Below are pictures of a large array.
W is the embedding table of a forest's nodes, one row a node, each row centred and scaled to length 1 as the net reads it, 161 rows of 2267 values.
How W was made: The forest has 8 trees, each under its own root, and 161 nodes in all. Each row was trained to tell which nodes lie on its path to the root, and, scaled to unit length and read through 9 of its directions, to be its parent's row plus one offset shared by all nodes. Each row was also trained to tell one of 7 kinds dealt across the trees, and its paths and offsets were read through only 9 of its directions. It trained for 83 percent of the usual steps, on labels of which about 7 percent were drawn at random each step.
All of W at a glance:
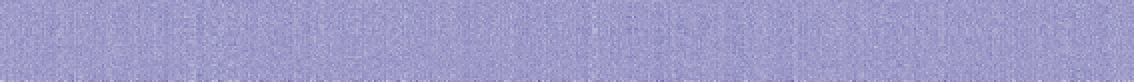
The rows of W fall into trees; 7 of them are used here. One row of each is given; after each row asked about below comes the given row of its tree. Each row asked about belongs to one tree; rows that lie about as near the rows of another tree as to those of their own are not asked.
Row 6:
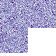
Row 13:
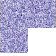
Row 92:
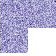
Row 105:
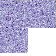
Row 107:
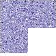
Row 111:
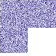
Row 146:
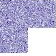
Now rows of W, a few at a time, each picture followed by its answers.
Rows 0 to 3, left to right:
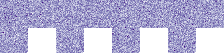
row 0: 146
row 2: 6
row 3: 6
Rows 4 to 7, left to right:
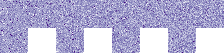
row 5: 107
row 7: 13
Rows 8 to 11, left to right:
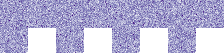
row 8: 92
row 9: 111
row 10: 107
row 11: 107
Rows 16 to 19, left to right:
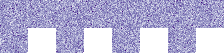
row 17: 111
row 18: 6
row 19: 6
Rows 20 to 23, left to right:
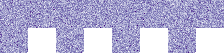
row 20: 111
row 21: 107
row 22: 13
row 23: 107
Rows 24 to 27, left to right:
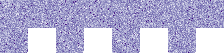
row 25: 105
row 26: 146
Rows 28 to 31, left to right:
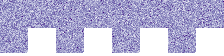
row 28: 105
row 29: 146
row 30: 105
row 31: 107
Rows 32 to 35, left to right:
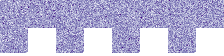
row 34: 107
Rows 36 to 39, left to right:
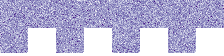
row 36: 13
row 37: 105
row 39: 105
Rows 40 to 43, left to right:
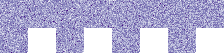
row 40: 146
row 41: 105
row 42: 146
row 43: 13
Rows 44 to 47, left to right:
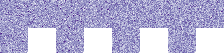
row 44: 105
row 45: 105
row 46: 92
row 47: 107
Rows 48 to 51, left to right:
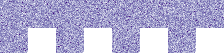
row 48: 105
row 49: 6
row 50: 13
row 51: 105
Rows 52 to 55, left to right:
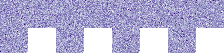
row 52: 6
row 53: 13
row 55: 146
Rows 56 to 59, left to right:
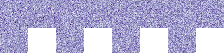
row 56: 13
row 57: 13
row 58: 13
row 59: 107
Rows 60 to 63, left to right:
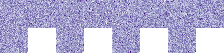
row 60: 111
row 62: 107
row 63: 107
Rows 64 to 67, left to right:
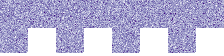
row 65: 13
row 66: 107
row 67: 13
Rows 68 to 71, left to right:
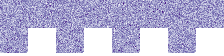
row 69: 146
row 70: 111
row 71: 107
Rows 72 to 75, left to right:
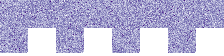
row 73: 105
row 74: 111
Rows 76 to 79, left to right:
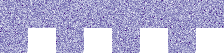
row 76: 6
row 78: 107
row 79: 105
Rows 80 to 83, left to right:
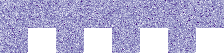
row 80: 107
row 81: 107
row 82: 6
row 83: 105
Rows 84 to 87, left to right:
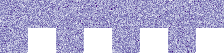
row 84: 105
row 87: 111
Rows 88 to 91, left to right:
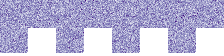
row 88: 13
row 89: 107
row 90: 111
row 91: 146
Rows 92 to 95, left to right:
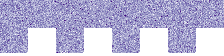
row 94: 107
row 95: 111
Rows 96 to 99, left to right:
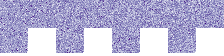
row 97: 146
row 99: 105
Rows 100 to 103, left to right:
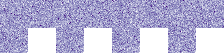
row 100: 6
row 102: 6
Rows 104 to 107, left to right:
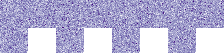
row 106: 111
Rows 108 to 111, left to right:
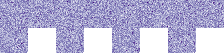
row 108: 146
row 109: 13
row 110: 111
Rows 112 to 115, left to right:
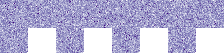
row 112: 146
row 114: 107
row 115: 107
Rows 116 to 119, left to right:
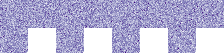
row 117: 13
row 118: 111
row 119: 105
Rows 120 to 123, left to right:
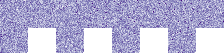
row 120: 111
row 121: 111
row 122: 6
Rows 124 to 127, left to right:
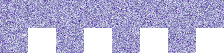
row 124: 146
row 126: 107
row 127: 6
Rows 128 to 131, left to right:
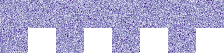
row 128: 111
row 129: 105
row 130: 6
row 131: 105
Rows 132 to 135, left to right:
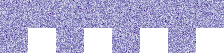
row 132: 105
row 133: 107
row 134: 146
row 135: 6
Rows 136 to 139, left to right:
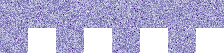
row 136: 146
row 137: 105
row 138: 107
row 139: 107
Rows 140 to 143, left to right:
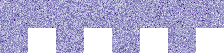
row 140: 111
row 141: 105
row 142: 13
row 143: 6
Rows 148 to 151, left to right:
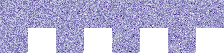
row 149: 105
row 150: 107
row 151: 105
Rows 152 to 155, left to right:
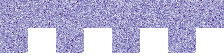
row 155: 105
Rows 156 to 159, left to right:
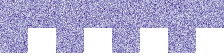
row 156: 13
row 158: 6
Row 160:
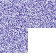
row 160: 105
